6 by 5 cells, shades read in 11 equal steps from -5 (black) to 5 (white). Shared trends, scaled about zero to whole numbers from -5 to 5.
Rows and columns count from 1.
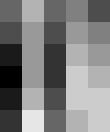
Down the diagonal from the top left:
-1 1 -3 3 3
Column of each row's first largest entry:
2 2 4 4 4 2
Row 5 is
-4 2 -2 3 3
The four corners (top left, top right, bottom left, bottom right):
-1 -2 -3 3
